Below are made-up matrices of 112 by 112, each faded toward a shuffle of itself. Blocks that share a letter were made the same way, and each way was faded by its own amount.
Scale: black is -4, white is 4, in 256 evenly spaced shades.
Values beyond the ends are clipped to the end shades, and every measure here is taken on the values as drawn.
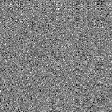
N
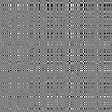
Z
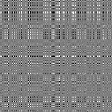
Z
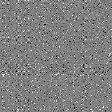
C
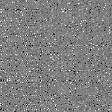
C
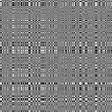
Z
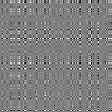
Z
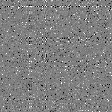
C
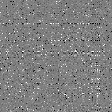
C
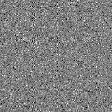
N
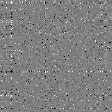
C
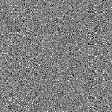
N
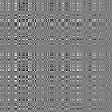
Z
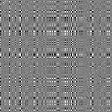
Z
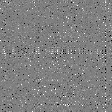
C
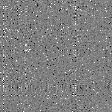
C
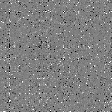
C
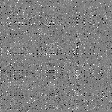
C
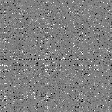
C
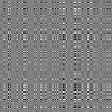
Z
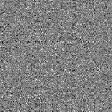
N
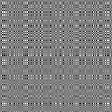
Z
